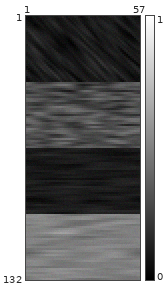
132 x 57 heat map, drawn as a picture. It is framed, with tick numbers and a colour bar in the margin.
It is made of 4 by 1 panels. Panel 1,1: very low, slanting down to the right, faint in contrast. Panel 2,1: low, streaked across. Panel 3,1: very low, streaked across, faint in contrast. Panel 4,1: middling, streaked across, faint in contrast.
